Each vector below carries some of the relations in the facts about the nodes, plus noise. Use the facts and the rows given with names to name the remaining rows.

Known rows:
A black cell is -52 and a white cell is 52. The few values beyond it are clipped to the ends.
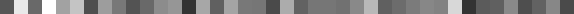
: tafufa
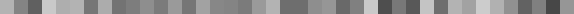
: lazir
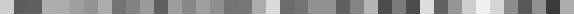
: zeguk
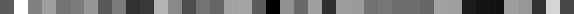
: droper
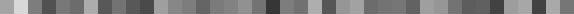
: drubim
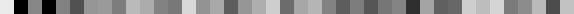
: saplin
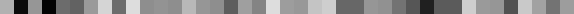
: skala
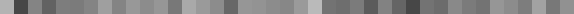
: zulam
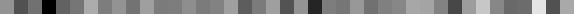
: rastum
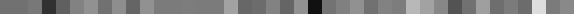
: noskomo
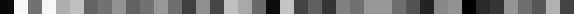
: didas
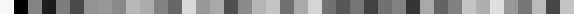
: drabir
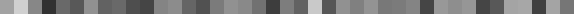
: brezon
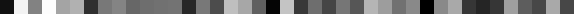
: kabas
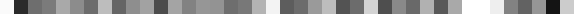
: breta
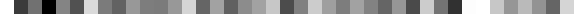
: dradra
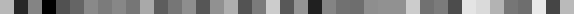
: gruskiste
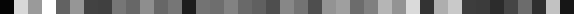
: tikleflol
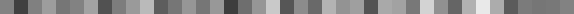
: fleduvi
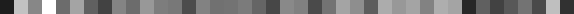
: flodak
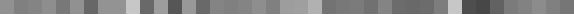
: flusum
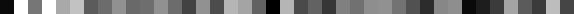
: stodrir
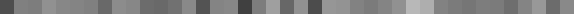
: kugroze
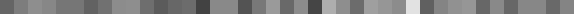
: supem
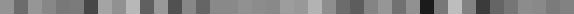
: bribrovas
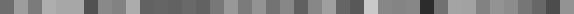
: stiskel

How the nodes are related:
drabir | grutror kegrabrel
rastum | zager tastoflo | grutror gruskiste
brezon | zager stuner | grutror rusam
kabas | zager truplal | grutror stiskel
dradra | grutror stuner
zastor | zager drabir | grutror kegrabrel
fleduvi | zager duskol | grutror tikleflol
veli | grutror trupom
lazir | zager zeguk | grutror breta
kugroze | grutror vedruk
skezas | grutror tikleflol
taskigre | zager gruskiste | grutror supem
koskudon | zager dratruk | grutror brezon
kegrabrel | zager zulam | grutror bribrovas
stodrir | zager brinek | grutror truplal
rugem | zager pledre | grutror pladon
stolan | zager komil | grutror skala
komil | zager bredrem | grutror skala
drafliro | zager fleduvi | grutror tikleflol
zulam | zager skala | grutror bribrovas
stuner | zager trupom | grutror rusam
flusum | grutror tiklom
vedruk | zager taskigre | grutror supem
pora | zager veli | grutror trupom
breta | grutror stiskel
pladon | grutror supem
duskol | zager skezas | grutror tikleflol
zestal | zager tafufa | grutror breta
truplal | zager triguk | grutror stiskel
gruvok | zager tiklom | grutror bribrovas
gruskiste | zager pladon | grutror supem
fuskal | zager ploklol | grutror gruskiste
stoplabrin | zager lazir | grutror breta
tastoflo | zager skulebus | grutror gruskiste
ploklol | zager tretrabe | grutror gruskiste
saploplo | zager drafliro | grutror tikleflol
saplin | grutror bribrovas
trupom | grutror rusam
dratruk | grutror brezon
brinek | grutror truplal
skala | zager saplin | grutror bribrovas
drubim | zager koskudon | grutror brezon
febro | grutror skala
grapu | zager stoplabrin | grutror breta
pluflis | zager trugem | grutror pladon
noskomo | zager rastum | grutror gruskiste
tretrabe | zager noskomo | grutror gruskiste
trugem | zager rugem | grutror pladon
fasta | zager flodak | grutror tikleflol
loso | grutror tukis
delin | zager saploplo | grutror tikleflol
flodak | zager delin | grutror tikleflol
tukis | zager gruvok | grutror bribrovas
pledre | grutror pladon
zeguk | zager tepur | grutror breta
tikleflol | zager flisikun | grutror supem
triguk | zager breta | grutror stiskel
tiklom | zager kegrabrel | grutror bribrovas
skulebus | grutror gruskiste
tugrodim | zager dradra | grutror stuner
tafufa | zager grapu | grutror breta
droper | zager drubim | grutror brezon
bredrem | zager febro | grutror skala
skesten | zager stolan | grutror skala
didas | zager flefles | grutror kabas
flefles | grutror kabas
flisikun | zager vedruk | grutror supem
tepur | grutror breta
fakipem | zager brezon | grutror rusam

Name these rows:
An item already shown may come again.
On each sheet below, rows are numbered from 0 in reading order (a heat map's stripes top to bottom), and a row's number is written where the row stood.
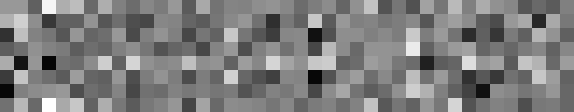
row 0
stoplabrin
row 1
brezon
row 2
ploklol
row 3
supem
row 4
skala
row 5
ploklol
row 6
trugem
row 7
grapu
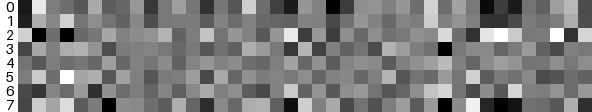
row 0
fuskal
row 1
flisikun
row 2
skulebus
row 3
truplal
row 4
taskigre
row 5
grapu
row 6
rugem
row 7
tukis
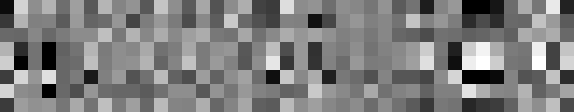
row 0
skesten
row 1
ploklol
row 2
komil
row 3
tastoflo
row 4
skulebus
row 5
zastor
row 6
stuner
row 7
stolan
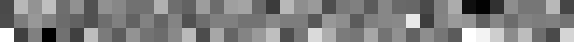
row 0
gruvok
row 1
vedruk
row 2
trupom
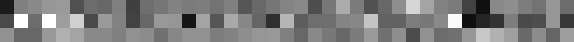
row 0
trugem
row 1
zestal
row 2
triguk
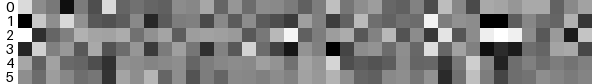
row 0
koskudon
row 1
pluflis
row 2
tepur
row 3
fuskal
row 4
kegrabrel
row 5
bribrovas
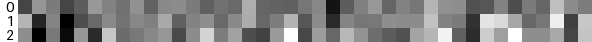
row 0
tretrabe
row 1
gruskiste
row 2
pledre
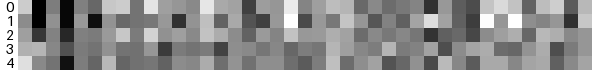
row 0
febro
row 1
pladon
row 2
bredrem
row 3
rusam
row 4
koskudon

